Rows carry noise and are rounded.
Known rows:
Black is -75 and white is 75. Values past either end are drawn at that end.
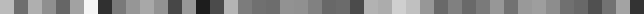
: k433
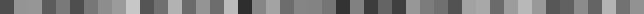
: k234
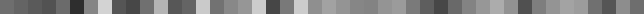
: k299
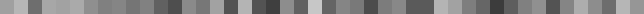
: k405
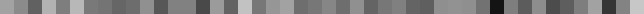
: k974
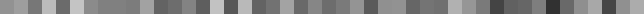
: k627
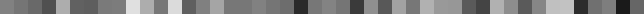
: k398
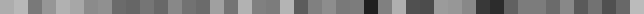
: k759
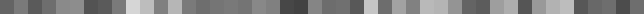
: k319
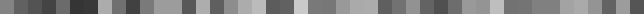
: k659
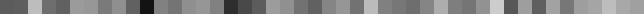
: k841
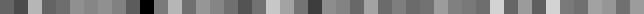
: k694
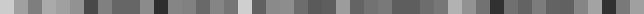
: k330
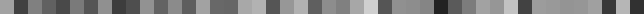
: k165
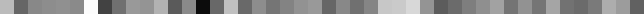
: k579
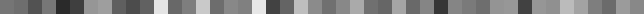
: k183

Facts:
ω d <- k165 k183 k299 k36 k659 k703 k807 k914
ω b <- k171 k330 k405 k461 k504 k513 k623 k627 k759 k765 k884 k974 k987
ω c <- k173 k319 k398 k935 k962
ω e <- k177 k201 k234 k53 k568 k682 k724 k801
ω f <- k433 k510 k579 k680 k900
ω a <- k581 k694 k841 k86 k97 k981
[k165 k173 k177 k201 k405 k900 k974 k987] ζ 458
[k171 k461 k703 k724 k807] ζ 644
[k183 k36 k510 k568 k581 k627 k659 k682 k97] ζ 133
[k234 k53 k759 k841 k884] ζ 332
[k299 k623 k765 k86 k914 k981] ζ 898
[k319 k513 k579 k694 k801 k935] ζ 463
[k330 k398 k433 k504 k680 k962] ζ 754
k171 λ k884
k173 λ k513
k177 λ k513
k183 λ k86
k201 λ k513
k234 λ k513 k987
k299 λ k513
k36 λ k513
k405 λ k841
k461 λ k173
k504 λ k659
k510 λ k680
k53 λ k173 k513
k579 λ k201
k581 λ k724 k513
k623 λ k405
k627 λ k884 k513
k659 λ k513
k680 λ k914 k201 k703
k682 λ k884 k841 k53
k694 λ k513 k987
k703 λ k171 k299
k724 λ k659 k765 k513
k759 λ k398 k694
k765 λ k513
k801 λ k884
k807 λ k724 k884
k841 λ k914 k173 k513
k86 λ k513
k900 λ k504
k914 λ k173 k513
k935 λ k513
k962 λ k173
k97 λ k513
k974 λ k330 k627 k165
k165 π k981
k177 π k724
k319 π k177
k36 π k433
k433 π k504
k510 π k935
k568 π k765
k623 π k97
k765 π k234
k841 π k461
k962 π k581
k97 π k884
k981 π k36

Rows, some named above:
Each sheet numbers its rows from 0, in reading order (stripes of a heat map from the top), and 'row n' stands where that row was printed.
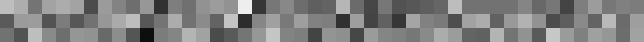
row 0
k513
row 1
k234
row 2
k981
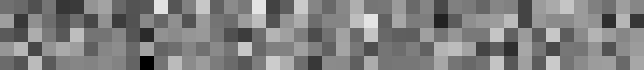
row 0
k183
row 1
k165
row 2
k86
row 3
k504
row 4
k694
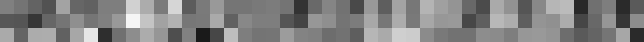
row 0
k398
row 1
k935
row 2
k433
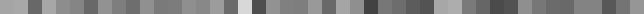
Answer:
k765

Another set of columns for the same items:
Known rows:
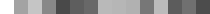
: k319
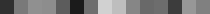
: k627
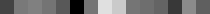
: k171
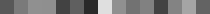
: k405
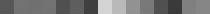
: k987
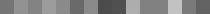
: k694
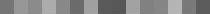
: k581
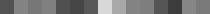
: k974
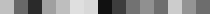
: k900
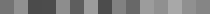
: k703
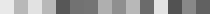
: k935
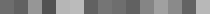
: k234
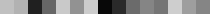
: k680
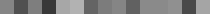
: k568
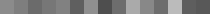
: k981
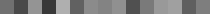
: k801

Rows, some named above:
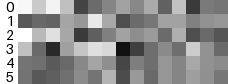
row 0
k173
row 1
k659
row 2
k962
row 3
k900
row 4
k183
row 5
k807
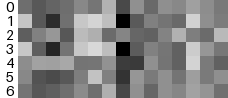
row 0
k807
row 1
k433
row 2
k201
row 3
k433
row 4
k841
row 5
k165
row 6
k807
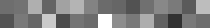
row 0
k53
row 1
k504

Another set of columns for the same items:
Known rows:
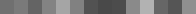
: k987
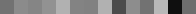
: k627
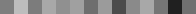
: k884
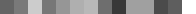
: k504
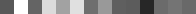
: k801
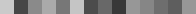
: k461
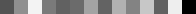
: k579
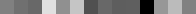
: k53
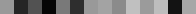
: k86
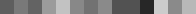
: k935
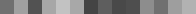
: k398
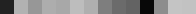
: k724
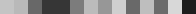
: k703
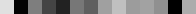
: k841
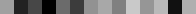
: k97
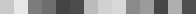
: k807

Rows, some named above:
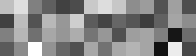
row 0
k807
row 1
k568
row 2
k884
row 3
k900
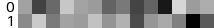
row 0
k173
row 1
k171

